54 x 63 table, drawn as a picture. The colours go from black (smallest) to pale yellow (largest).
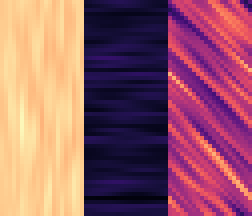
It is made of 1 by 3 panels. Panel 1,1: very high, streaked downward, faint in contrast. Panel 1,2: very low, streaked across, faint in contrast. Panel 1,3: middling, slanting down to the right, strong in contrast.
